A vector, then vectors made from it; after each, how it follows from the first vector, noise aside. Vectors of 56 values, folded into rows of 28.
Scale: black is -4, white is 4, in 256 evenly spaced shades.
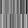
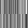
sign-scrambled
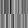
wrapped around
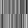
sign-scrambled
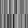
wrapped around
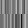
wrapped around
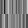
wrapped around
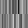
wrapped around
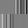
partly zeroed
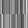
sign-scrambled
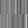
partly zeroed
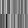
wrapped around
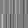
partly zeroed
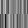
wrapped around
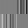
partly zeroed
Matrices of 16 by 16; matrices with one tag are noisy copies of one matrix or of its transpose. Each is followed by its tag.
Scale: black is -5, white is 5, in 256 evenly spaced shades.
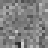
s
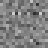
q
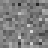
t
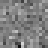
s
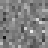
t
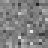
t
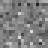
t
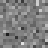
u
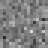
t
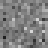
t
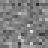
t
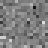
u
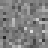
t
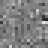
s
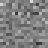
q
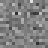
q
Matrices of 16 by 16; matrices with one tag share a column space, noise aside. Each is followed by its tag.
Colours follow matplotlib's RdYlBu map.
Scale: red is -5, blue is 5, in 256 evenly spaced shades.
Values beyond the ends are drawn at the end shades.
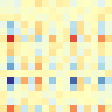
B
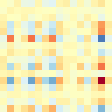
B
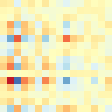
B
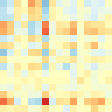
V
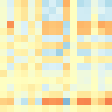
V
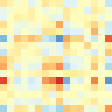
B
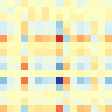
B
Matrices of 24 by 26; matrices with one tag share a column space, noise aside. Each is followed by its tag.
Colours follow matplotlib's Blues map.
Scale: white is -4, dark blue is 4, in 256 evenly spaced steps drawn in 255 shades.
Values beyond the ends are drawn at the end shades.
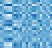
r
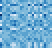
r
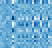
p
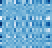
p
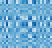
p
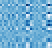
r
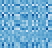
r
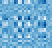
p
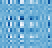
p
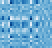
p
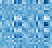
p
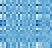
r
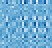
p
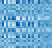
p
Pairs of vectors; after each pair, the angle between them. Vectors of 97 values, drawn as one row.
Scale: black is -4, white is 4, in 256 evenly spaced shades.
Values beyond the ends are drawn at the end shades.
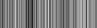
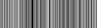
partly aligned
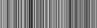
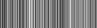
nearly opposite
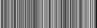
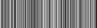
nearly parallel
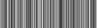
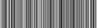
nearly parallel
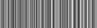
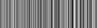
nearly opposite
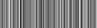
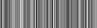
orthogonal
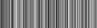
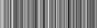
nearly opposite
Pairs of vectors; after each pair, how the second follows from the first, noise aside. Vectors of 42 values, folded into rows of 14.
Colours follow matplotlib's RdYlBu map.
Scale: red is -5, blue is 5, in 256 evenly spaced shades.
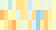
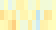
shrunk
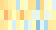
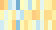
reversed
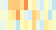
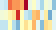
scaled up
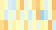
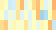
copied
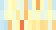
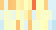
reversed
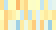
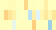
partly zeroed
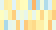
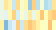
copied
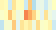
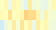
shrunk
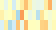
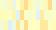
shrunk
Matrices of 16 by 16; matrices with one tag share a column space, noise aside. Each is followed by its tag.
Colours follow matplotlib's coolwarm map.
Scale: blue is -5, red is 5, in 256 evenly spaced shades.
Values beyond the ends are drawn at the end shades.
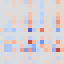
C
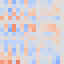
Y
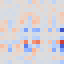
C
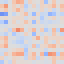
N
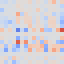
C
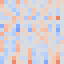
Y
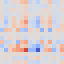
C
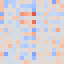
N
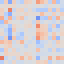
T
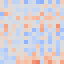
Y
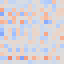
T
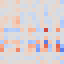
C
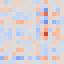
T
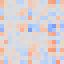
Y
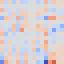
Y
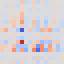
C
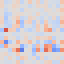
C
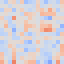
Y
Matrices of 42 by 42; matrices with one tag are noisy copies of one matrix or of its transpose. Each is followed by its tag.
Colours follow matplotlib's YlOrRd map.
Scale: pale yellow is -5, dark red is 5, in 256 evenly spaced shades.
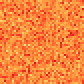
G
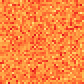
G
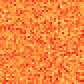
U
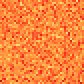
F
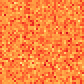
U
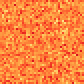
U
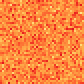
G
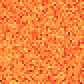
F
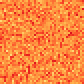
G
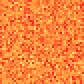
U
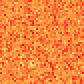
U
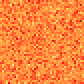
G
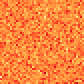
F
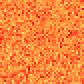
G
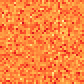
U
